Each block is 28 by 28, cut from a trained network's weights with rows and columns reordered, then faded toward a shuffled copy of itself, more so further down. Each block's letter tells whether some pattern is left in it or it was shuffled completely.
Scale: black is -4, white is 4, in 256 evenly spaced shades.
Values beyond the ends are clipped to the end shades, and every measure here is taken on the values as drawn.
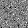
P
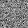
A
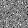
P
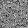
P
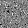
P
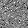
P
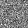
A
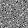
P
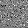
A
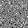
A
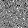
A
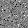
P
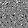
A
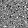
A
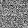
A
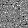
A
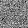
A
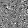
P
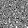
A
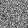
P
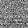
A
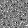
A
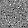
P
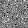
P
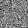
P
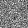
P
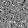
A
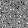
P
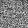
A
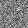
P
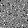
A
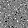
P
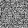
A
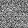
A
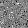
P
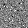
P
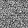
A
